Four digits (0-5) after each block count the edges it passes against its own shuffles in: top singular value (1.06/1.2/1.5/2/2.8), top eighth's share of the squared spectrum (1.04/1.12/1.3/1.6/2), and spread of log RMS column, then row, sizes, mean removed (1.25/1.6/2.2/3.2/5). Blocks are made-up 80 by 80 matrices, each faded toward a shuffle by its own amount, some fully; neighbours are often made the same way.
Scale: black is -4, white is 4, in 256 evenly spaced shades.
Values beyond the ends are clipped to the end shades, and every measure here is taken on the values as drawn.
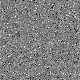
0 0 0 0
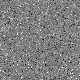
2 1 0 0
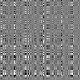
5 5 4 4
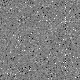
2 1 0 0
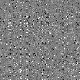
4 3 2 2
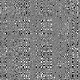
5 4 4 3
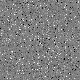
2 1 0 0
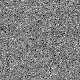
1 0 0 0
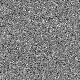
1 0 0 0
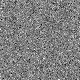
0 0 0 0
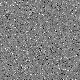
1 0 0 0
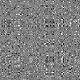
4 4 2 2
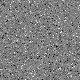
0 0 0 0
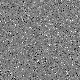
2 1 0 0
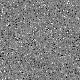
2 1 0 0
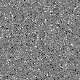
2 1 0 0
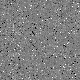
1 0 0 0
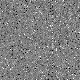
2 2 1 0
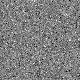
0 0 0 0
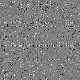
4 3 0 2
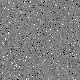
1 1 0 0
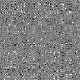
4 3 2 2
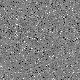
3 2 0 1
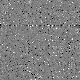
3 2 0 1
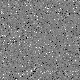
2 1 0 0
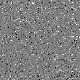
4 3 1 2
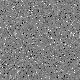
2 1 0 0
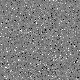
2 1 0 0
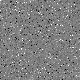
2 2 0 0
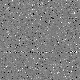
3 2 0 1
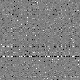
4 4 1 2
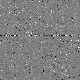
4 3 0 1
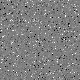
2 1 0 0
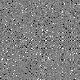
4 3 1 2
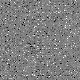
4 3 1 1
